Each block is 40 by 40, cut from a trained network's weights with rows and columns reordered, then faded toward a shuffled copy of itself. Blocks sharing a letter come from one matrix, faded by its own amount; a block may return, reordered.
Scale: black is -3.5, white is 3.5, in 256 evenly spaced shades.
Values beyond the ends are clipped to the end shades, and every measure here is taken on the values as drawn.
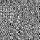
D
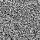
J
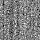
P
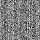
P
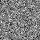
J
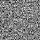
D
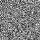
D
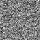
D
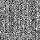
P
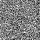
J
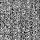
P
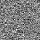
D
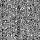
P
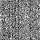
P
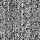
P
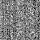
P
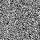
J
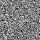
J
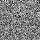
J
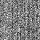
P
